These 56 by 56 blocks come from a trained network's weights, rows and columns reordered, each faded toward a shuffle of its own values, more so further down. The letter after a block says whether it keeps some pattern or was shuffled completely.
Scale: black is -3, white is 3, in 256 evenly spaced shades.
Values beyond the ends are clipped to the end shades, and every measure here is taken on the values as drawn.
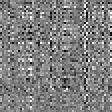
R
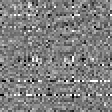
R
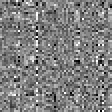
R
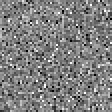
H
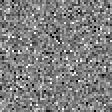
H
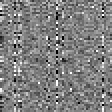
R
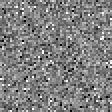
H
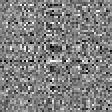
R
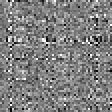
R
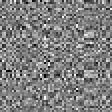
R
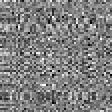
R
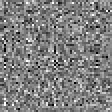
R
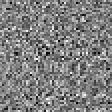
R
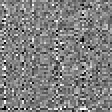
R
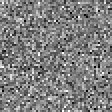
H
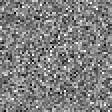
H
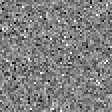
H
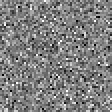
H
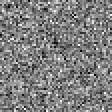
H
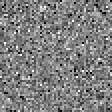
H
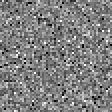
H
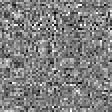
R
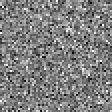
H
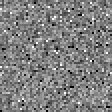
H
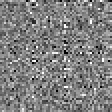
R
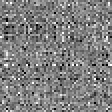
R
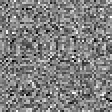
R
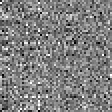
R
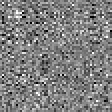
R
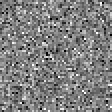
H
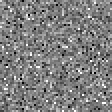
H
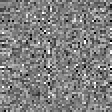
R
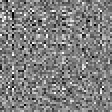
R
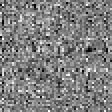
R
